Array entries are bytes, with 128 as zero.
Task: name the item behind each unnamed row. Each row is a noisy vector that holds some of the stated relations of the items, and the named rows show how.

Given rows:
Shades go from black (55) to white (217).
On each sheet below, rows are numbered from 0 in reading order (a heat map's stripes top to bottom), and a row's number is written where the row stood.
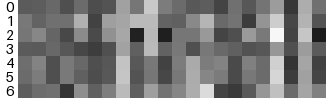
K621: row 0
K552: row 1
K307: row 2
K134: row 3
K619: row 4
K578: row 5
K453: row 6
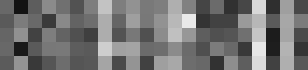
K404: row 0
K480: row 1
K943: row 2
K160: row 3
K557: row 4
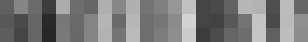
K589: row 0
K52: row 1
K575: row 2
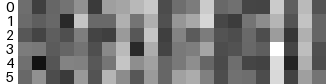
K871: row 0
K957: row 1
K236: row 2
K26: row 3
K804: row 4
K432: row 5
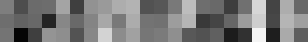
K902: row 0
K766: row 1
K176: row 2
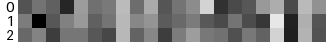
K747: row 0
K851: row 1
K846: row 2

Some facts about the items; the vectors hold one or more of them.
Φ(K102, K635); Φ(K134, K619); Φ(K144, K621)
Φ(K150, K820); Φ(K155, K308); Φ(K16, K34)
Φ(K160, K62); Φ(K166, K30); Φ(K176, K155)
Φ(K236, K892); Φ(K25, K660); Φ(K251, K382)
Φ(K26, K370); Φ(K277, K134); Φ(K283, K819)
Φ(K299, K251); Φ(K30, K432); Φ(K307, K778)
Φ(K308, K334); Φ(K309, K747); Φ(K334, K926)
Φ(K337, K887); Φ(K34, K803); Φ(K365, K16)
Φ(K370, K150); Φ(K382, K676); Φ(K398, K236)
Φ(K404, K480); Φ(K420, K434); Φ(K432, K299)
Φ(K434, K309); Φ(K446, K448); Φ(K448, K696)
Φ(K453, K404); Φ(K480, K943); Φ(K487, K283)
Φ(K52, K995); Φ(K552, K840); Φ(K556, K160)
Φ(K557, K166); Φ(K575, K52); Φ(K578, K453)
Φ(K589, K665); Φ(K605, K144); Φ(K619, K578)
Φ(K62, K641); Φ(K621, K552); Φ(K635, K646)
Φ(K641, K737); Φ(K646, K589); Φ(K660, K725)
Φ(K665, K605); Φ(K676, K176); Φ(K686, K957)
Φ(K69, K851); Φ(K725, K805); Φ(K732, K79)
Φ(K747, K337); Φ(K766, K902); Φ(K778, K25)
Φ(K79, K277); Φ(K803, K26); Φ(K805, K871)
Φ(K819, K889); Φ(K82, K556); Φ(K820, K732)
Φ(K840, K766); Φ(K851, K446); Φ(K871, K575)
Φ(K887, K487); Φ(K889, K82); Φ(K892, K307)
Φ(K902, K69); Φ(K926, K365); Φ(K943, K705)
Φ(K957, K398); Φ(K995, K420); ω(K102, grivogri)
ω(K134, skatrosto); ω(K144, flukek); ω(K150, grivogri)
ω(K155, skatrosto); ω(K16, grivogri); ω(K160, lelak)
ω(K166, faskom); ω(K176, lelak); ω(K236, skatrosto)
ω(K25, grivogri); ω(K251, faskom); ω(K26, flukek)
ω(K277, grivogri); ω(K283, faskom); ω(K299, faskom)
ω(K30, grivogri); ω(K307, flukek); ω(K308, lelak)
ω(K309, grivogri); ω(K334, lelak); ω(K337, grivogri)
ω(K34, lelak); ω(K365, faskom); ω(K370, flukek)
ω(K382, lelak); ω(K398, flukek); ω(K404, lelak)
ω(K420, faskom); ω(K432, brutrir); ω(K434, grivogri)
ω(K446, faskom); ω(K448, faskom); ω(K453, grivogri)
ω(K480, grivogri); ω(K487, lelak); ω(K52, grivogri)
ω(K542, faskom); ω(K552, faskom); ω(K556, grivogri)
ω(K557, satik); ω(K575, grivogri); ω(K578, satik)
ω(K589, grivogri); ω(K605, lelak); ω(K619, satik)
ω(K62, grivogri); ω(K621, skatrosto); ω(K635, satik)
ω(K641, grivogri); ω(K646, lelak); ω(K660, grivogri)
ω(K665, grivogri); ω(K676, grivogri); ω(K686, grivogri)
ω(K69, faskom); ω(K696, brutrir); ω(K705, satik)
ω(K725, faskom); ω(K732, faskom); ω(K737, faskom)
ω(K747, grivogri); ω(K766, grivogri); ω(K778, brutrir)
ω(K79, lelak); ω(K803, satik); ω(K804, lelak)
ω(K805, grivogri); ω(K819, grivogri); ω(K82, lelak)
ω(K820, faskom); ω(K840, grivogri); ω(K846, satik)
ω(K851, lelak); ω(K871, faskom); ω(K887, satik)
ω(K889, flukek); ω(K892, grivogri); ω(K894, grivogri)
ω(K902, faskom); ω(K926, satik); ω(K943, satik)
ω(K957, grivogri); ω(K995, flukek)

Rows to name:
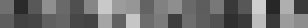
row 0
K79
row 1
K155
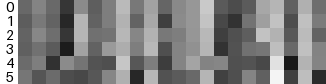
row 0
K277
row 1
K892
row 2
K665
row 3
K660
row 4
K803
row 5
K995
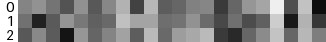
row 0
K144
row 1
K646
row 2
K30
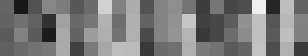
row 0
K487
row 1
K894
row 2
K25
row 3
K737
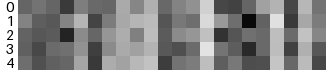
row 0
K102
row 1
K365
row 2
K805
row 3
K420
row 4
K725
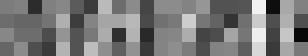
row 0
K926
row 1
K542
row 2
K398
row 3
K778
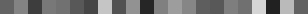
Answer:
K887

